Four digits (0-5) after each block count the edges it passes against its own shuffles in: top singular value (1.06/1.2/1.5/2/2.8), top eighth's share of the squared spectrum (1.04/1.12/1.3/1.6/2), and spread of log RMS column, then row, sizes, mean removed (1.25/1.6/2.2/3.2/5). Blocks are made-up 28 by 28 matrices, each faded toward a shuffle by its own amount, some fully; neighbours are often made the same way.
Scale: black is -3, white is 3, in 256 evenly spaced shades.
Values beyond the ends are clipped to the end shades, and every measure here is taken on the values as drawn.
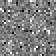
3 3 0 1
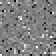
1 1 0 0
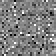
3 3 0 0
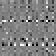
4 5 2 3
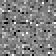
3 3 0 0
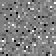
0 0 0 0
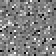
0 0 0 0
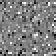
3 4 1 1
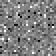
2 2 0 1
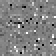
1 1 1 0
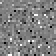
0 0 0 0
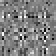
4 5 2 2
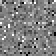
3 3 0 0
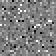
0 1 0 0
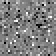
2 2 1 0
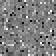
1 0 0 0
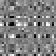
4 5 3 3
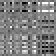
4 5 3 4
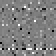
3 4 0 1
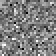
0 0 0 0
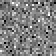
0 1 0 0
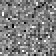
0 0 0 0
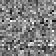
1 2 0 2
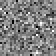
0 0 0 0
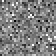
0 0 0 1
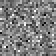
0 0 0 1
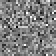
0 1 0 2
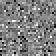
2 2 0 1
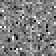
0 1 0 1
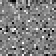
3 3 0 1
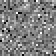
1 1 0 0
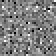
1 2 0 0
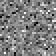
1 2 0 0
